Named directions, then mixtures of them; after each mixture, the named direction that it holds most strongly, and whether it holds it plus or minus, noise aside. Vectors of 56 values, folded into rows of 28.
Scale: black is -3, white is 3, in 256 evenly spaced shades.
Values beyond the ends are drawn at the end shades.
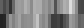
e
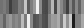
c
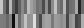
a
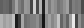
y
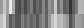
e, minus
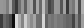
y, minus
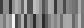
a, minus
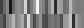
c, plus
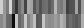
a, plus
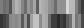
e, plus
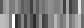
a, minus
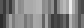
e, plus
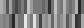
a, plus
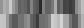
e, minus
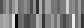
y, plus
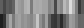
e, plus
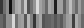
a, minus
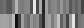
y, plus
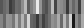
c, plus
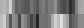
e, minus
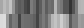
e, minus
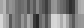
e, minus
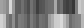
e, minus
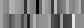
c, minus
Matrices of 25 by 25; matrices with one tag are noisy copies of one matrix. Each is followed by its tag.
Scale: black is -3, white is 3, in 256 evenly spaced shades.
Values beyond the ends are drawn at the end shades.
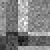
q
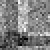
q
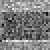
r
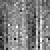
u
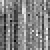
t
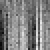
u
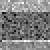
r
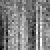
u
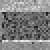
r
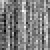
t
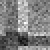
q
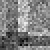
q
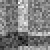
q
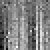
u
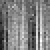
u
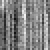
t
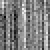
t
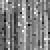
t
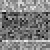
r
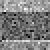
r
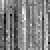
t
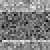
r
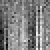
u
